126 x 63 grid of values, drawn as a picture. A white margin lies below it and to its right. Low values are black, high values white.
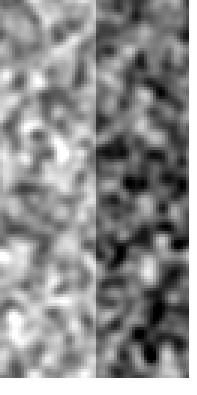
The ninth with the highest average is the bottom left. The left part is higher, up to a seam about 50% of the way across. The texture is blotchy.
